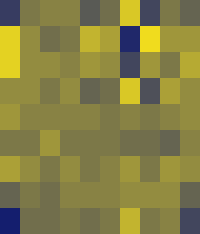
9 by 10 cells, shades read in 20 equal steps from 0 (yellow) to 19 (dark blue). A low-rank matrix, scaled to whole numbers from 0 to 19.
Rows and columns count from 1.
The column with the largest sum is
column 3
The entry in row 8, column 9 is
8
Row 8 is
12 10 11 9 9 9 8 8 8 12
